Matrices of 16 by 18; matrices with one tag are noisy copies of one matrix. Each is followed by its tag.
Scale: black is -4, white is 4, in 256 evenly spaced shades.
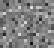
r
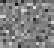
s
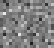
r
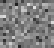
s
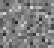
r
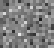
r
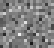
r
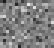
s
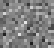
r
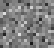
r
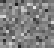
s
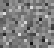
r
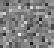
r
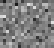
s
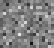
r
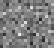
r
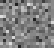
s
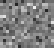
s
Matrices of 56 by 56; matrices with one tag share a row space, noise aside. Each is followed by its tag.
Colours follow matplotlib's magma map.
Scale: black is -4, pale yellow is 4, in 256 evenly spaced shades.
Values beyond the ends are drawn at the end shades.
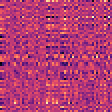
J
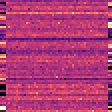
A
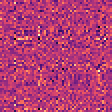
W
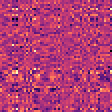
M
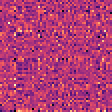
W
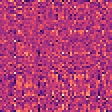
W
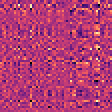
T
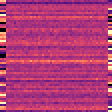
A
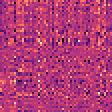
W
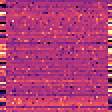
A
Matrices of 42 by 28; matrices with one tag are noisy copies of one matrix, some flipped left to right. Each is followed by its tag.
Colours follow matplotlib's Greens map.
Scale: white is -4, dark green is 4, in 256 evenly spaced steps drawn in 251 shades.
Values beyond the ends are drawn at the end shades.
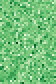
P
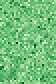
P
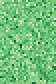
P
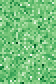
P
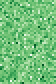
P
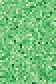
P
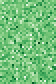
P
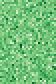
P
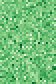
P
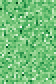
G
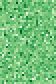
G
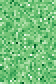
P
